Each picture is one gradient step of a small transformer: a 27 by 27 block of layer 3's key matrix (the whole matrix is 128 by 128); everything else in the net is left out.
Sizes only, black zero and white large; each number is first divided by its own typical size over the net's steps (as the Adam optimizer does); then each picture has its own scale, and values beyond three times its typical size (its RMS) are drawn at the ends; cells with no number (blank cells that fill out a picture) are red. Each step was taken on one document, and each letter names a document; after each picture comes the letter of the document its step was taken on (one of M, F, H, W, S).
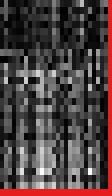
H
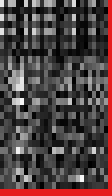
H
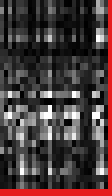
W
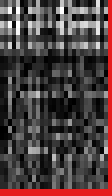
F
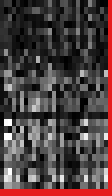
H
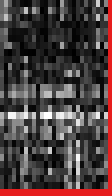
F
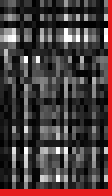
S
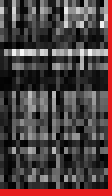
F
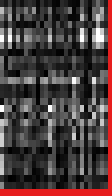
W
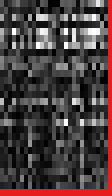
W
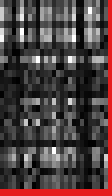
S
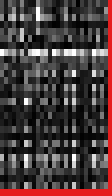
S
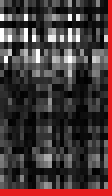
S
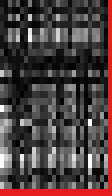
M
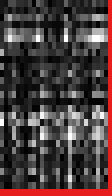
W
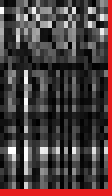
S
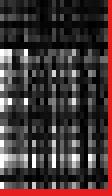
M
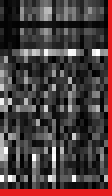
M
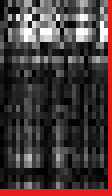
M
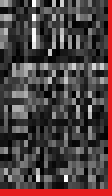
H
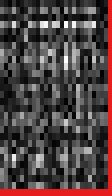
F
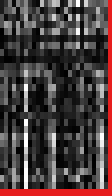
H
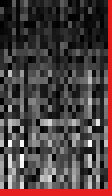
H
